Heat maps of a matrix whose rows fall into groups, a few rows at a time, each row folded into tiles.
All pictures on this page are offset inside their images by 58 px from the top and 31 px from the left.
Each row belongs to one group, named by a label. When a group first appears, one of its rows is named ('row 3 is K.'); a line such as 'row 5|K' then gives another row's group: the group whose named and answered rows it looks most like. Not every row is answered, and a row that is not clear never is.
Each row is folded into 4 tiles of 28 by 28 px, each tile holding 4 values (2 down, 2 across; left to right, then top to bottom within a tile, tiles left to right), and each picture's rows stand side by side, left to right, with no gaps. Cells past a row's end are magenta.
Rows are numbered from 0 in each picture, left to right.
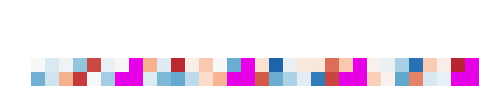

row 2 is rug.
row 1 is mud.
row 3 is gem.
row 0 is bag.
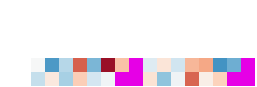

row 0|rug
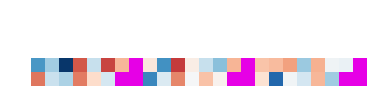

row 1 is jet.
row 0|rug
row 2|mud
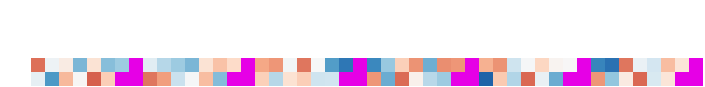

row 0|mud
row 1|gem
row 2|mud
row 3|rug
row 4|bag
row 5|rug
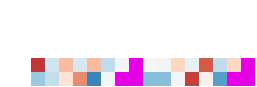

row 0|bag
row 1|bag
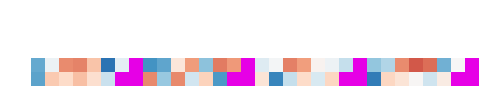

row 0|jet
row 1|rug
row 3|jet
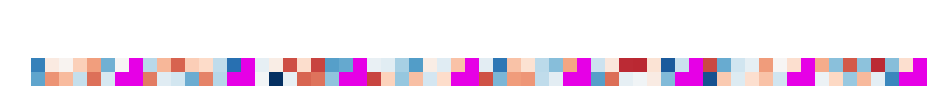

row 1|mud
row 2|mud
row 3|gem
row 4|rug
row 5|jet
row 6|bag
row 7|bag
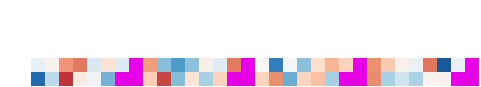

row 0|jet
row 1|gem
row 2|gem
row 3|mud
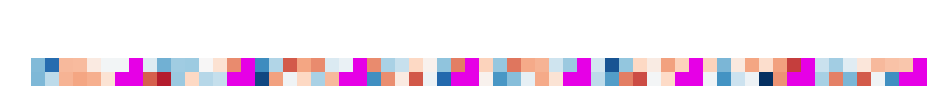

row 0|jet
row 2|jet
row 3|bag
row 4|mud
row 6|rug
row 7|bag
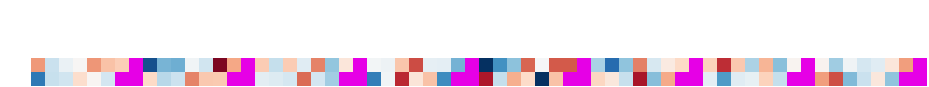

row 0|bag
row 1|rug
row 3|jet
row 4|rug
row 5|rug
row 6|mud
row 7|gem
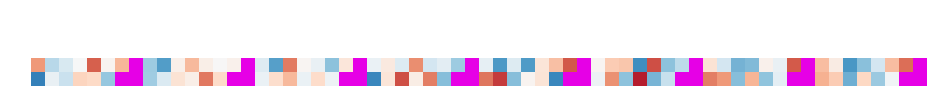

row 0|bag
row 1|jet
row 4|gem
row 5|bag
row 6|gem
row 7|gem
